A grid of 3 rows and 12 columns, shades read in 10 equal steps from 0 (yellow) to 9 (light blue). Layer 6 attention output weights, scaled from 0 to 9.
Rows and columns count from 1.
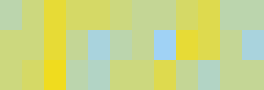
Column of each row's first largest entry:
1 8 5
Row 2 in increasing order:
1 1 2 4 4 5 5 5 6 8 8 9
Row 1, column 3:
1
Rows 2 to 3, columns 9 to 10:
1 2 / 5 7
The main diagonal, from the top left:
6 4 0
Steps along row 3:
down down up up down same down up up down same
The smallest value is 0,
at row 3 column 3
